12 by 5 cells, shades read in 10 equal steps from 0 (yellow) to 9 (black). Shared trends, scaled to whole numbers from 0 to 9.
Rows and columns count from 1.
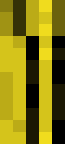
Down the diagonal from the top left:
4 7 2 1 8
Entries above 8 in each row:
0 0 0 2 1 1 1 1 1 0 1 1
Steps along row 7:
down up down up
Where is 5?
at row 1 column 5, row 2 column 5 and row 3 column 5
